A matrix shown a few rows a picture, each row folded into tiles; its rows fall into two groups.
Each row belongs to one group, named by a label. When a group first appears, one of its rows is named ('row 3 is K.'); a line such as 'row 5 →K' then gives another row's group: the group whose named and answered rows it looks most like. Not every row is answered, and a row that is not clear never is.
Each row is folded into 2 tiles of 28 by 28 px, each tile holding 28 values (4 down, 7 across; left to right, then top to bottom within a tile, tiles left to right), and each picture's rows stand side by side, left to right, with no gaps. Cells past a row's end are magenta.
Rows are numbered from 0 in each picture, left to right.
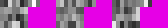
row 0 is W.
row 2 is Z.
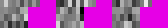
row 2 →W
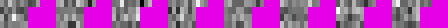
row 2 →Z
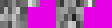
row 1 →W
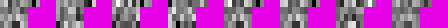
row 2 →Z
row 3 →Z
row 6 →W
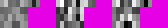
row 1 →Z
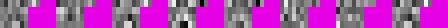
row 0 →W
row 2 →W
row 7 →W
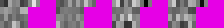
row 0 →W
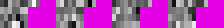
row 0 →W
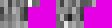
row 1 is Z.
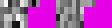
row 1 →Z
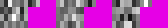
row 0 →Z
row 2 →W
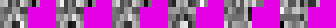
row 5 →Z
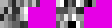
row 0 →Z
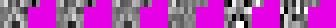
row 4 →W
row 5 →Z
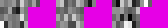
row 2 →W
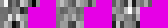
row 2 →Z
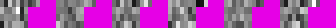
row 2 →W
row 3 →Z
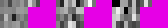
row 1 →W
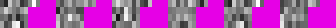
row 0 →W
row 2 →Z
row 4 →W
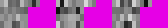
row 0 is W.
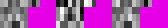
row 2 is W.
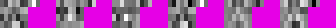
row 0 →W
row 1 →Z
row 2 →Z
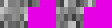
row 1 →W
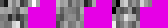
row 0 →W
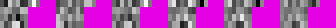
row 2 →W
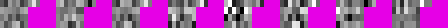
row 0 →W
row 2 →W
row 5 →W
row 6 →Z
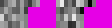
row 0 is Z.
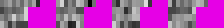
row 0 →Z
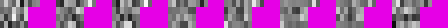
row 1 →W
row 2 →W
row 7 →Z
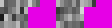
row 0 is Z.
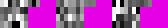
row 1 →Z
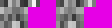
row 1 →W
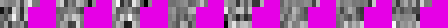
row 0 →Z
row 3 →W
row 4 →Z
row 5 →Z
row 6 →Z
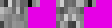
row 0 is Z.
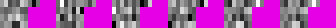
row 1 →Z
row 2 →Z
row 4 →W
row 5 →W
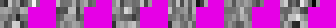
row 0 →W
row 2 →Z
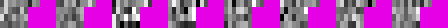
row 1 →W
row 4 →Z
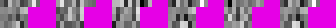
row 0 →W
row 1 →Z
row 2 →Z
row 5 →W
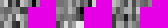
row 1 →Z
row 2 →Z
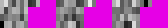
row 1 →W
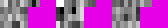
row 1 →Z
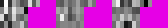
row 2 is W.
